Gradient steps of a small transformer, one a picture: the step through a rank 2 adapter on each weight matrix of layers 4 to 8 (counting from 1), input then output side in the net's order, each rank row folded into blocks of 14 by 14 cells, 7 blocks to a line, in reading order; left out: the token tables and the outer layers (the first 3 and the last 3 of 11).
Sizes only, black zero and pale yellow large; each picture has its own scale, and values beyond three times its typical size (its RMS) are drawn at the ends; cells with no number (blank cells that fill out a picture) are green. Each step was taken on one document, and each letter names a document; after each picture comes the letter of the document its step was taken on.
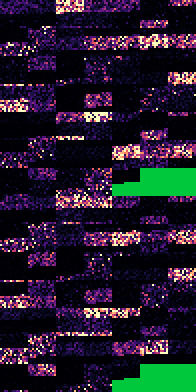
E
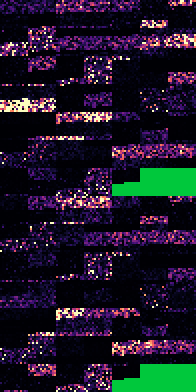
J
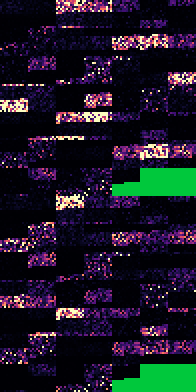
E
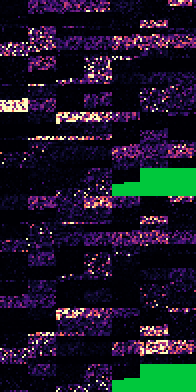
J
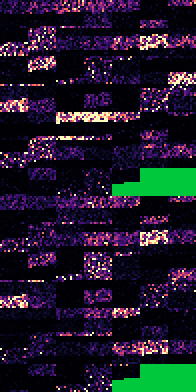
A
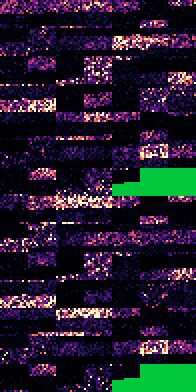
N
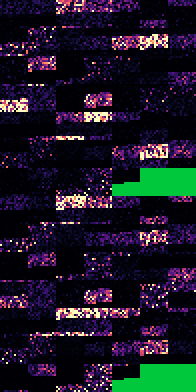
E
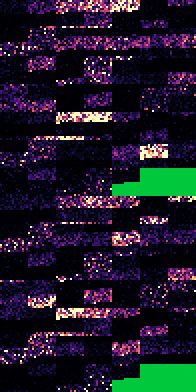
A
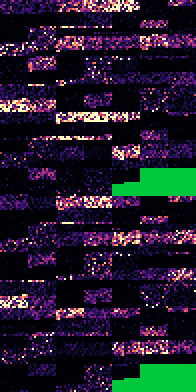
A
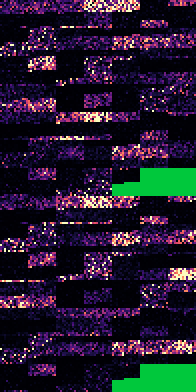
A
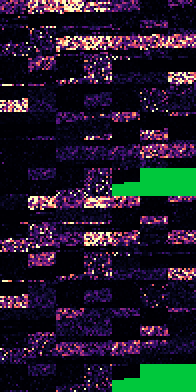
J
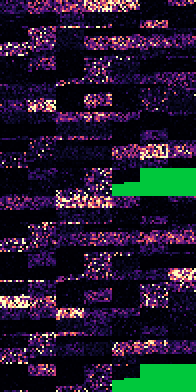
E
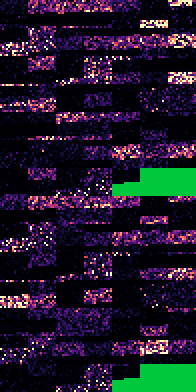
J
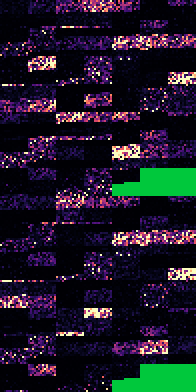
N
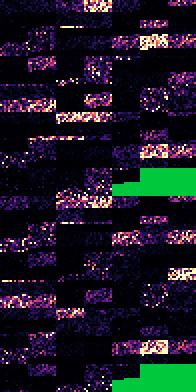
N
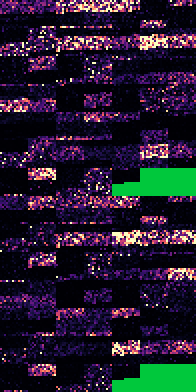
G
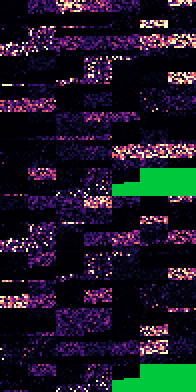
J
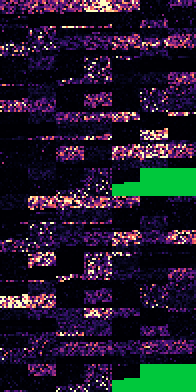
J
